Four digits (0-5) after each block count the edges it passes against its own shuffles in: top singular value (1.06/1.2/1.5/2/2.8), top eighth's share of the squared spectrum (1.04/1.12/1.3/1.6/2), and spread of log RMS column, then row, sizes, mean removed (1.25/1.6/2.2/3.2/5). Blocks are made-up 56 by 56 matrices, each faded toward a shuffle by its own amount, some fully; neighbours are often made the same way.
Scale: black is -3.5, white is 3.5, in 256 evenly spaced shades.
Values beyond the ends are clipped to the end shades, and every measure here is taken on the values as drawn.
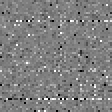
3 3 0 2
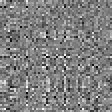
4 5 3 3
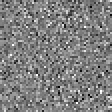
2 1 0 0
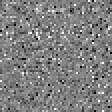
2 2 1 1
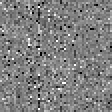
2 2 2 0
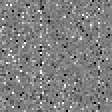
2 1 1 0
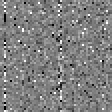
2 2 2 0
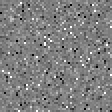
0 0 0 0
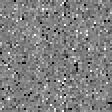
1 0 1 0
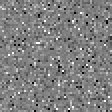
0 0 1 0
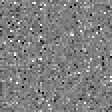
1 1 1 0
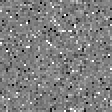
0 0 0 0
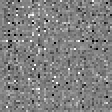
2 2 2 1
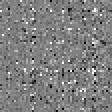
2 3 3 2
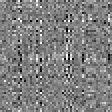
4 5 3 2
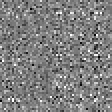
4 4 2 1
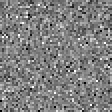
2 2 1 1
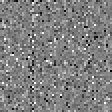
3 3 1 1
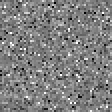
1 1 0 0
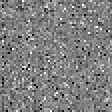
2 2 1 0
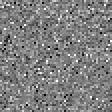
0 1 0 0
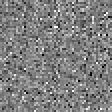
3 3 1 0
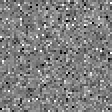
3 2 2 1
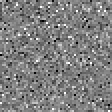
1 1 0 0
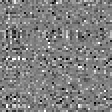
4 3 2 2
